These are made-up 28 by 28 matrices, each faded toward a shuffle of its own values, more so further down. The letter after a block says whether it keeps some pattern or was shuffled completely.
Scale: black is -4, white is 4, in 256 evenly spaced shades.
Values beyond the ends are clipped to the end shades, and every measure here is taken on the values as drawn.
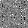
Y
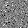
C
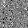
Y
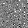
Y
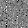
Y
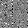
Y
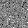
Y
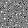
C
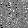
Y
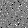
C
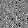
Y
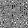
Y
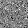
C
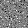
C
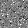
C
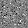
C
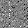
Y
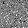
C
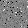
C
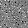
C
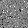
C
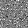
C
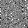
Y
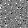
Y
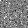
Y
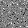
C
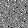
C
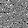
C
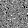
C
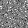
C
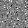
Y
